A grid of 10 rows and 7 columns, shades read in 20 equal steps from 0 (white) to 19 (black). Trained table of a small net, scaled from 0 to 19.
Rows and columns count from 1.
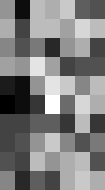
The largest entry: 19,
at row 6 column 1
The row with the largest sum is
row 7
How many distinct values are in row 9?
5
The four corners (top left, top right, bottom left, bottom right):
8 13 9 6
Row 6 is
19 18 15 0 11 3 6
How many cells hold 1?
0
